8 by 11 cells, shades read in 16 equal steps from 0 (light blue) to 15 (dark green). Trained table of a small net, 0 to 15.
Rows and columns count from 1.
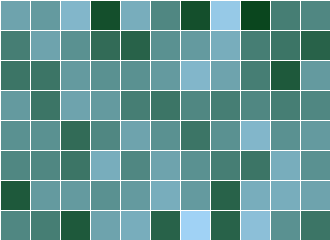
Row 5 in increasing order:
3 5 6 7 7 7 7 7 8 10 11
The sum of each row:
87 92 82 88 78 80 73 82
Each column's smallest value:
5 5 3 4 4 4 0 1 2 4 5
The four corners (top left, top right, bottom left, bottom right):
5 8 8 10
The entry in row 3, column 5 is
7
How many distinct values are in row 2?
8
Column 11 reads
8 12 6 8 6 7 5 10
